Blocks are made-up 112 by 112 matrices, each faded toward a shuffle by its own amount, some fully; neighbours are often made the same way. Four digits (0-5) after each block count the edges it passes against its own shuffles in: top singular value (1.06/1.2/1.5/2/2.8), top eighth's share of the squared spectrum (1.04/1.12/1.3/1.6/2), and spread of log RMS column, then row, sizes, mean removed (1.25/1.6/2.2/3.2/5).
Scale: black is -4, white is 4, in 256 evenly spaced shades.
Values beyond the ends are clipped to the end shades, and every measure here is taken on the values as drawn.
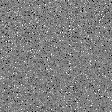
3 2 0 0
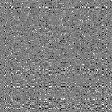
5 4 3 3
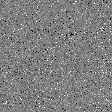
3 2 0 1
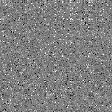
4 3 1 1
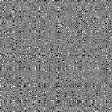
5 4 3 3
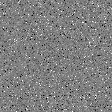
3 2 0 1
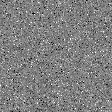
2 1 0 0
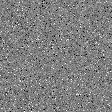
0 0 0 0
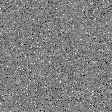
0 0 0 0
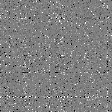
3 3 2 2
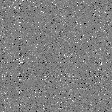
2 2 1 1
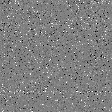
1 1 1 1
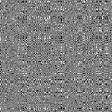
5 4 3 3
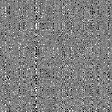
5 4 3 2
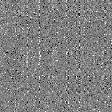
4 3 2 1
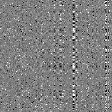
5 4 3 2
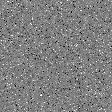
1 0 0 0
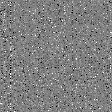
4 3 2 1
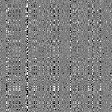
5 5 4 3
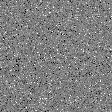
0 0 0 0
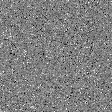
0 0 0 0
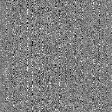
2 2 4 0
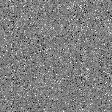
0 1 1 0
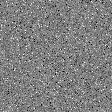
0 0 0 0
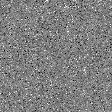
0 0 1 0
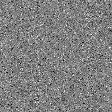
0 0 2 0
